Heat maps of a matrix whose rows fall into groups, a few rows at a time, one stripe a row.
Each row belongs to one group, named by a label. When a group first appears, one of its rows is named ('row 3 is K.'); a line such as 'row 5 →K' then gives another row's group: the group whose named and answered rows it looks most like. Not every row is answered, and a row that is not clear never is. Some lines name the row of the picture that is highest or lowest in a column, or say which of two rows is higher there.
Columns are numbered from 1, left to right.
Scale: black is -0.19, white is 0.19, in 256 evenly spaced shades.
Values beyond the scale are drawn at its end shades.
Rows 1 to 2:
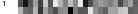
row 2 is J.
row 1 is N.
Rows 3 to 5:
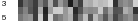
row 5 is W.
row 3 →W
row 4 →W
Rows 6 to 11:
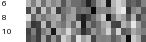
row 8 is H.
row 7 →N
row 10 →W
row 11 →N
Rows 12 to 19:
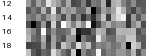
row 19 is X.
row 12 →H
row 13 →N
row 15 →N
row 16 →J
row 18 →N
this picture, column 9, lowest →19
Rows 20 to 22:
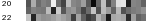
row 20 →N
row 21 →W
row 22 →H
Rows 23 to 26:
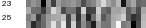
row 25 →X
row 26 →X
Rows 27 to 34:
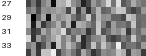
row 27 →W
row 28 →X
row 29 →J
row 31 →X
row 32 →H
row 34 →N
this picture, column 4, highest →34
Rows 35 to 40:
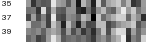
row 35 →X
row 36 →J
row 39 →H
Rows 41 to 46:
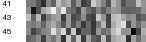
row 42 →X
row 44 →H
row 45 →X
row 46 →H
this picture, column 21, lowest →46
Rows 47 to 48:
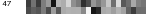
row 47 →W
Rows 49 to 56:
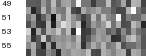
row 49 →N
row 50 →J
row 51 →W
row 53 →H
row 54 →J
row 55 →W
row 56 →N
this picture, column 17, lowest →53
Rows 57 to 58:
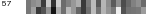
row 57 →W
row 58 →W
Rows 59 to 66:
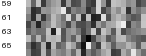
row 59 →H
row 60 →X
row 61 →H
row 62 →X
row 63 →W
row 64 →H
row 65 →J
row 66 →J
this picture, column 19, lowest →66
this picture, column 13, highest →65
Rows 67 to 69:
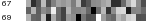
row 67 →J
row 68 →N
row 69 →J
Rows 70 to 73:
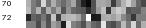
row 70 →J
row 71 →H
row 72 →N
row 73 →J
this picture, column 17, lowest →71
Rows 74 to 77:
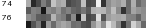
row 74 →X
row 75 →W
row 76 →X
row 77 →W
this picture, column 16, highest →75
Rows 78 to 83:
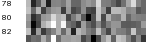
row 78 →J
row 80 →X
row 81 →X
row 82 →H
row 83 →N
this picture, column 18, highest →79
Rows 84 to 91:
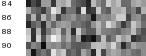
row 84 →W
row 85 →X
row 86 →N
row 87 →W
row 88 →H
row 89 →H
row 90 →W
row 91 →X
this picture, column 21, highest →89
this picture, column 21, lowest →86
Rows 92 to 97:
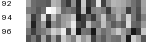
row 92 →X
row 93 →X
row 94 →J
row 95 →J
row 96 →X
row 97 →N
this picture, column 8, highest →96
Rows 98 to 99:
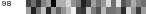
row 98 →W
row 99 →J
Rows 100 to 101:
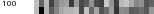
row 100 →H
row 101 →H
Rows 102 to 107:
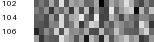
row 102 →N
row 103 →H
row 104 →N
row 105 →N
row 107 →X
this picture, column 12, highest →105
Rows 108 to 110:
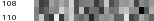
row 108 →X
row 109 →X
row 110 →W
